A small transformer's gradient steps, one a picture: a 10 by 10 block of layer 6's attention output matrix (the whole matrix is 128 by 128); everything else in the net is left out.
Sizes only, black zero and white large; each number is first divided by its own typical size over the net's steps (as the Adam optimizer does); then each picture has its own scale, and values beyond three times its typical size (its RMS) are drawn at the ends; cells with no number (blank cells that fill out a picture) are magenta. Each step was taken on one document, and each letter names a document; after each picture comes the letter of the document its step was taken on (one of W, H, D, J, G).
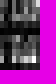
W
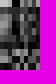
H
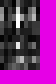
W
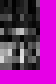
H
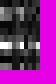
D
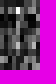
W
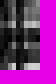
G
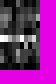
D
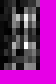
G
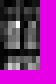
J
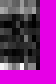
H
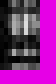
G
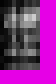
G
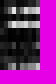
G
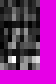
J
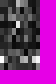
W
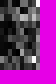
W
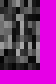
H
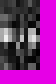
D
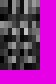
J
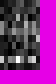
W
